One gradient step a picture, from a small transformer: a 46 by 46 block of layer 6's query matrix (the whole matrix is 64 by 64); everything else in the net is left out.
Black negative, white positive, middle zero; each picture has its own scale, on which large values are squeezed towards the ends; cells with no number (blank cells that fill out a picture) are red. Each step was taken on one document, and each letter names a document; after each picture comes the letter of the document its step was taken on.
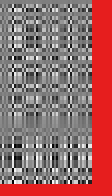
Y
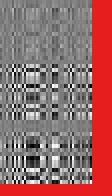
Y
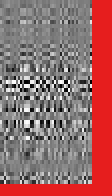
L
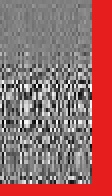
L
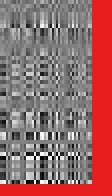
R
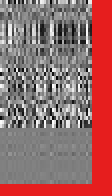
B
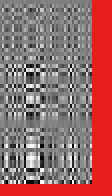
Y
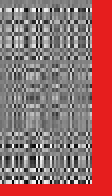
Y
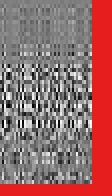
L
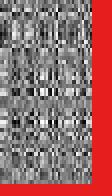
R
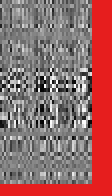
B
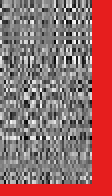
L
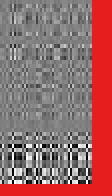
Y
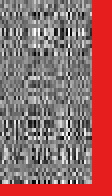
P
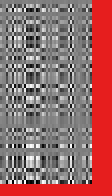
Y
